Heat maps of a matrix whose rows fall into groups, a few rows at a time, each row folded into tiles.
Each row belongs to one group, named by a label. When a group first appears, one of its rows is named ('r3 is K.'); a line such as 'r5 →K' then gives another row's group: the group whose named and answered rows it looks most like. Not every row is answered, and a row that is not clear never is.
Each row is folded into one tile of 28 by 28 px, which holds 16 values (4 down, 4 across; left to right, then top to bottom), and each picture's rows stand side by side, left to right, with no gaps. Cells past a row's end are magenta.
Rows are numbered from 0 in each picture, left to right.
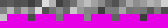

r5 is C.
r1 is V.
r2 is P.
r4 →V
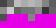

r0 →V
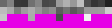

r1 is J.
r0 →J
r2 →C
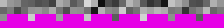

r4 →V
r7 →V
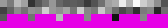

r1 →P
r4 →C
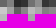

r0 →J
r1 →J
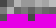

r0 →V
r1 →C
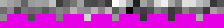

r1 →C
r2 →P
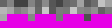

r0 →J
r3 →V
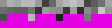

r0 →C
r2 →C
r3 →P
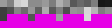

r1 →C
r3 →J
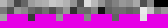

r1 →C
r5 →J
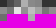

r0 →P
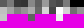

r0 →J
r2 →J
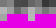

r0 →J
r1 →J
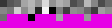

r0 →P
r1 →C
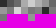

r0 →P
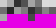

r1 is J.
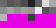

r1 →V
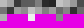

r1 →J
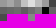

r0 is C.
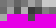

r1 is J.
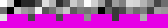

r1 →V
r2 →V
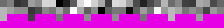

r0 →J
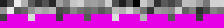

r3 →C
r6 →V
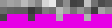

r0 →C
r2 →J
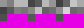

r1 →V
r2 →V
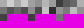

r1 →C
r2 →P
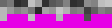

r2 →J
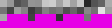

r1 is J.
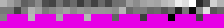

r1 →J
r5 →C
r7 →V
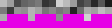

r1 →J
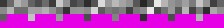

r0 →V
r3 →V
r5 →V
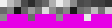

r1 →P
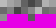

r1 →V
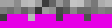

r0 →C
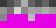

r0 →P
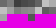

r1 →V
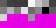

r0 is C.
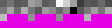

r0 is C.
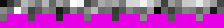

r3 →V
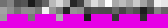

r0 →J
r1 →P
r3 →C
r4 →C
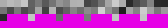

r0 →C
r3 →P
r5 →J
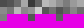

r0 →P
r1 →V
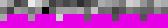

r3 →V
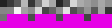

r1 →V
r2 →V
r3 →C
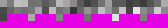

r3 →P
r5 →P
